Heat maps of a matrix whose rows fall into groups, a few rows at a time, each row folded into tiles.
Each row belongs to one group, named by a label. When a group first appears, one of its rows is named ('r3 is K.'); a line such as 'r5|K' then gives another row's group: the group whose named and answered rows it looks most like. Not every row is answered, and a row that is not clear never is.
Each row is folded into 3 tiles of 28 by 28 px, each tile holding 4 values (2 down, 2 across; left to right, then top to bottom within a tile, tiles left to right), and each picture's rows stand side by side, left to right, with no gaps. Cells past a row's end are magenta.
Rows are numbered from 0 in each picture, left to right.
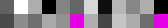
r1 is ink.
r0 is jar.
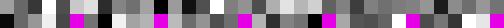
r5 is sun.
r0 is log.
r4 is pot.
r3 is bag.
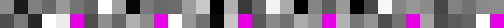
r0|sun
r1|jar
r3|jar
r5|pot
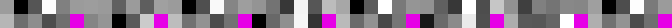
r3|log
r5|log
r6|pot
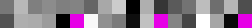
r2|bag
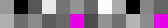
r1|jar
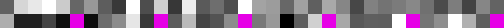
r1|log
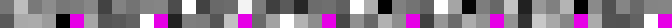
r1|pot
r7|pot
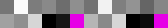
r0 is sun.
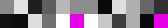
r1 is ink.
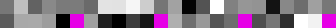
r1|bag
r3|sun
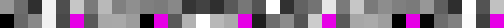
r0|log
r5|log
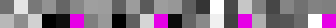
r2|log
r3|pot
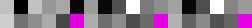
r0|ink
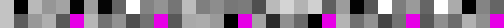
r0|ink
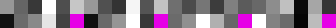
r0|log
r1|log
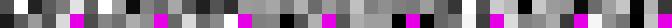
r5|log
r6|ink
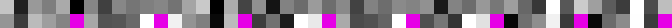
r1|pot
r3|sun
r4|pot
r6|log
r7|log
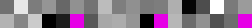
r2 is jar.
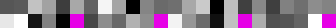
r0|ink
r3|pot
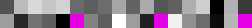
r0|bag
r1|bag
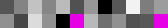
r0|bag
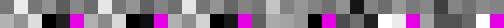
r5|pot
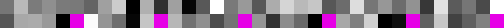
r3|bag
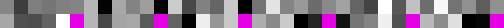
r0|pot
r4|log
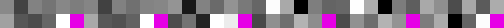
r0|pot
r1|pot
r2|sun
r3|jar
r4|jar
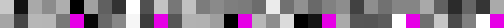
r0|ink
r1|log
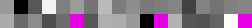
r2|pot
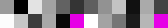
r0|ink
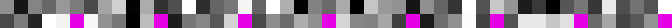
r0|sun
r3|jar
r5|log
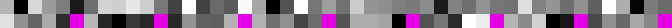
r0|ink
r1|bag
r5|sun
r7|jar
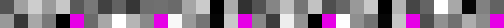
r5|jar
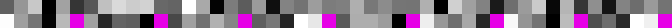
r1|bag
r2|jar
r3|sun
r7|sun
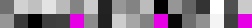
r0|bag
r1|ink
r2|log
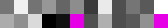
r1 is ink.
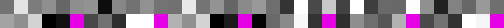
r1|sun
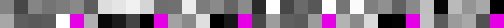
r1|bag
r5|ink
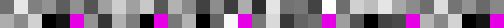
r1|bag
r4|bag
